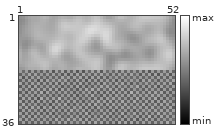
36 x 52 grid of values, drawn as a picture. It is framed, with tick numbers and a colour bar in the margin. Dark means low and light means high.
It is made of 2 by 1 panels. Panel 1,1: high, blotchy. Panel 2,1: middling, checkered, strong in contrast.
